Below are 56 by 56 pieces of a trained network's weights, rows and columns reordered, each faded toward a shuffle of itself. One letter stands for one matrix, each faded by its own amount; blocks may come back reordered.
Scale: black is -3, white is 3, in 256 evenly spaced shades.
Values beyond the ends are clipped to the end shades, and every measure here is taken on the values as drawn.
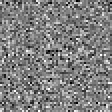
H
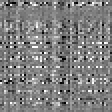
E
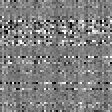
E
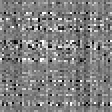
E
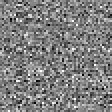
H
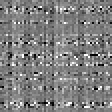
E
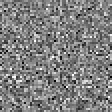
H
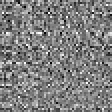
H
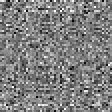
H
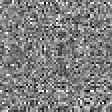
H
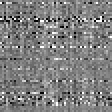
E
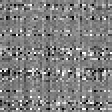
E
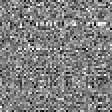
H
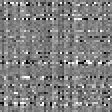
E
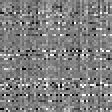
E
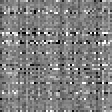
E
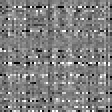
E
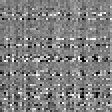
E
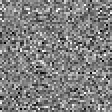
H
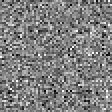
H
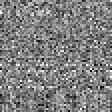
H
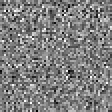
H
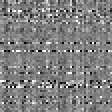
E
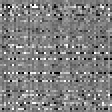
E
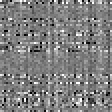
E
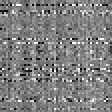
E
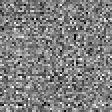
H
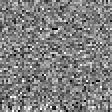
H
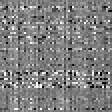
E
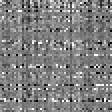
E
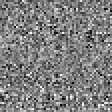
H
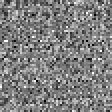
H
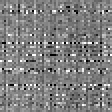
E
